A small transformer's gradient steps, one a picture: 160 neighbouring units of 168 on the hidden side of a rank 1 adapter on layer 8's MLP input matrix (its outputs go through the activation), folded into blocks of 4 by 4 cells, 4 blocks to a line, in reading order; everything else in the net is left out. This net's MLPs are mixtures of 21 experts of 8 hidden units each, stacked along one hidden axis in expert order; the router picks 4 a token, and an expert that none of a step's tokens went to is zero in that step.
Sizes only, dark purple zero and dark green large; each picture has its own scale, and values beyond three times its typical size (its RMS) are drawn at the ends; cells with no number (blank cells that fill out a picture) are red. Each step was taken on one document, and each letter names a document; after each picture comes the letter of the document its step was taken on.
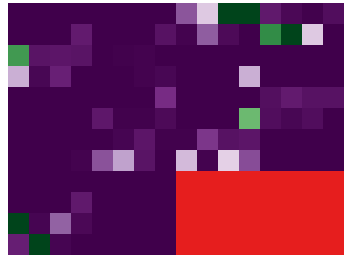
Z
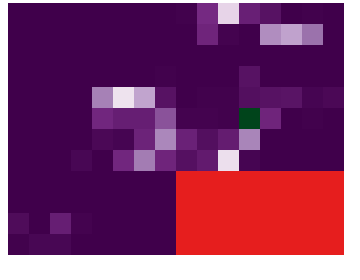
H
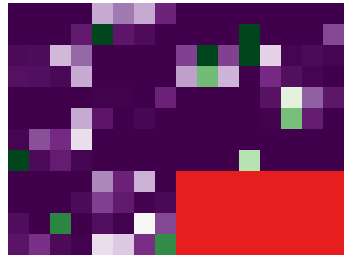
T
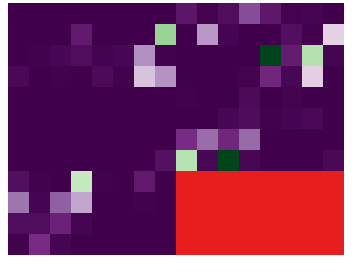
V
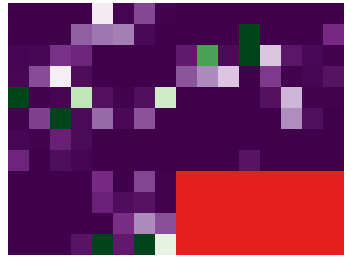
T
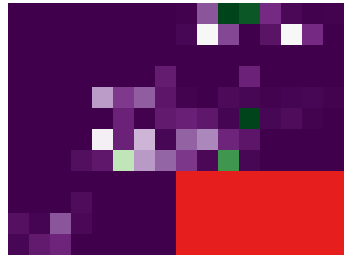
H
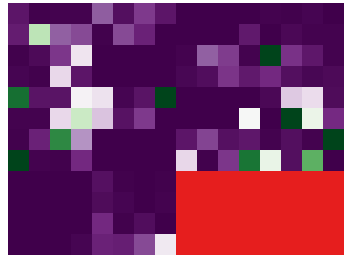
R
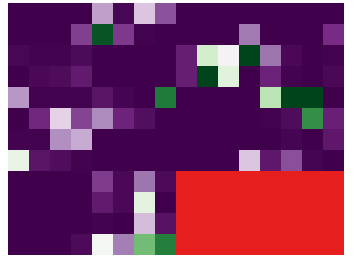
T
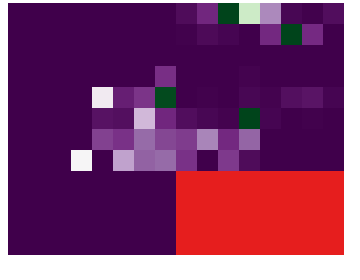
H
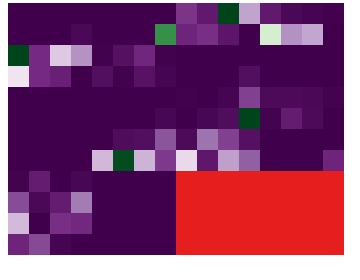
Z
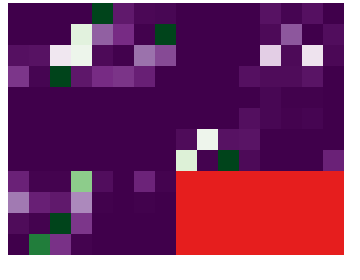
V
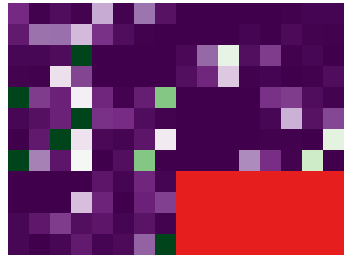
R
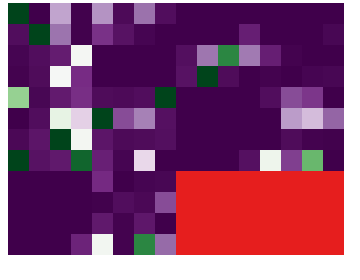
R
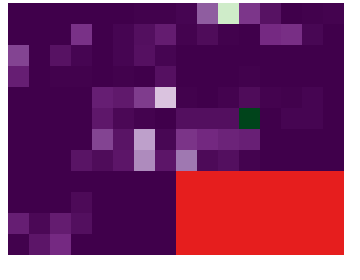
H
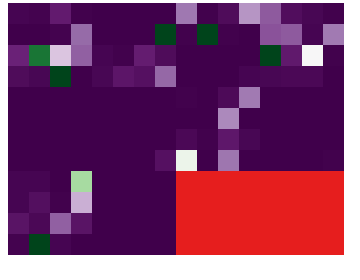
V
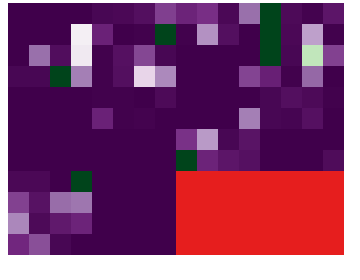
V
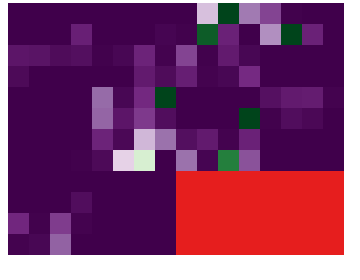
H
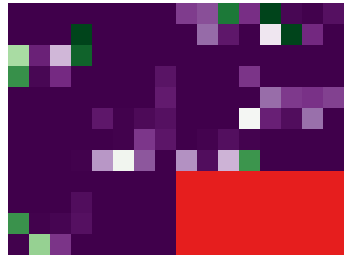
Z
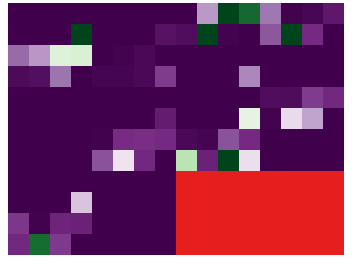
Z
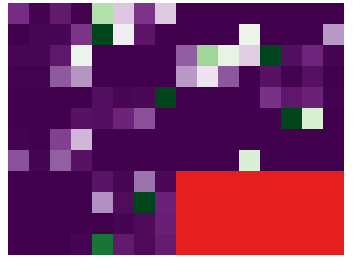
T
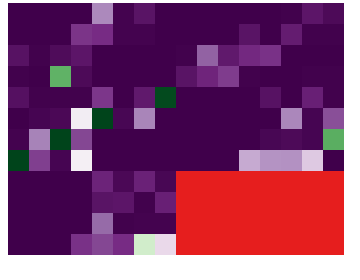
R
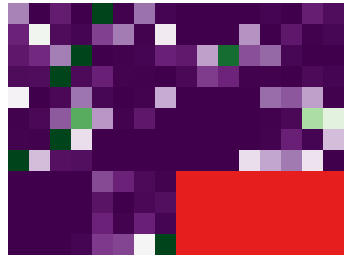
R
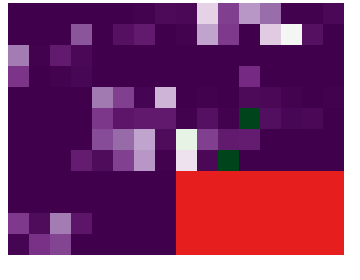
H
